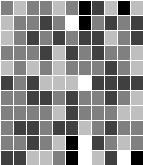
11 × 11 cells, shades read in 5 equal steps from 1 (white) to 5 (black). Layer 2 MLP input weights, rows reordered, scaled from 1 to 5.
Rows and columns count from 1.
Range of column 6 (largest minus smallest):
4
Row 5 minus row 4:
-1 0 -1 -1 0 -1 0 -1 1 0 0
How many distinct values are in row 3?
3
